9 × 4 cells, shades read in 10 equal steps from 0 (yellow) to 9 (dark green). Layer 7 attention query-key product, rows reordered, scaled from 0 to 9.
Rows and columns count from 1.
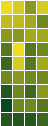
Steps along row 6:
down up same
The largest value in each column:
9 8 8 7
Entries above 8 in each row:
0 0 0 0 0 0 0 1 0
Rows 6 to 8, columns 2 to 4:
4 5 5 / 5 7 4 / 5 5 6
